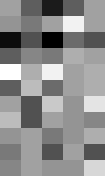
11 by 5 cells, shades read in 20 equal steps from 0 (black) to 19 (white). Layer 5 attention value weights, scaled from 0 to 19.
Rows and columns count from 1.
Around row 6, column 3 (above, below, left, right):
18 15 14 12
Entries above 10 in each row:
2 4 0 2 5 3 4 3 4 2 4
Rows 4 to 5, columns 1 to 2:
7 10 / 19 13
